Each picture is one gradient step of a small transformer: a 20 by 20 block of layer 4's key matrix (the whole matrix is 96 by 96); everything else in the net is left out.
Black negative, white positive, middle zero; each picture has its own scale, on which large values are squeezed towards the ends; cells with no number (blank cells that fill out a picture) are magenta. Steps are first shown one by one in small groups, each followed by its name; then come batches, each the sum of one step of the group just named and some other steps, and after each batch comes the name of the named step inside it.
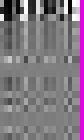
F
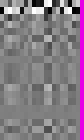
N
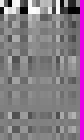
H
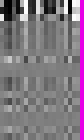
F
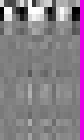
N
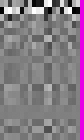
N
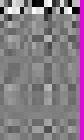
N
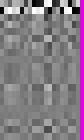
N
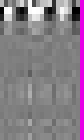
N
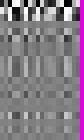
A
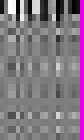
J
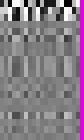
A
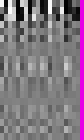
J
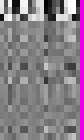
J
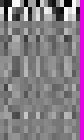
A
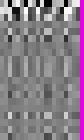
A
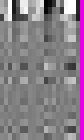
A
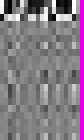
J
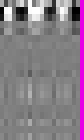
A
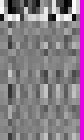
A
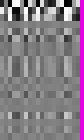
A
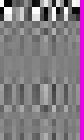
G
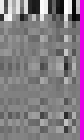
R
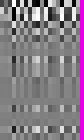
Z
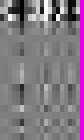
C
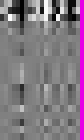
C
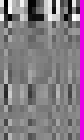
Z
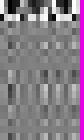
Z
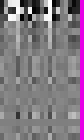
Z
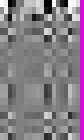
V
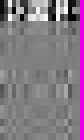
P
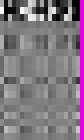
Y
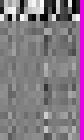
V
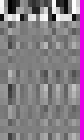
V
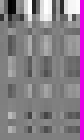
P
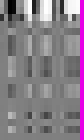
Y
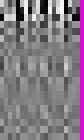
V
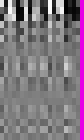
P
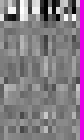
Y
